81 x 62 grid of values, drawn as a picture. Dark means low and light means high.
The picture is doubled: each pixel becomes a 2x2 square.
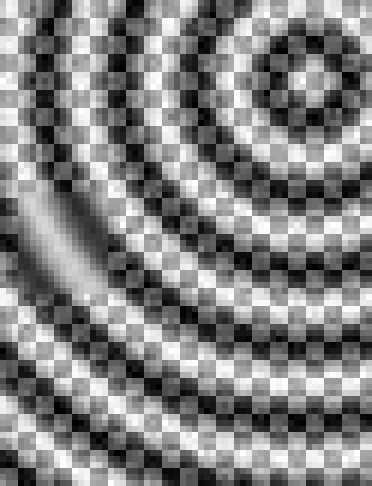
No overall slope runs across the table. Concentric rings centre on the top right. The middle left is the smoothest part. In the middle left lies a patch that is calmer than the rest. Neither half mirrors the other.
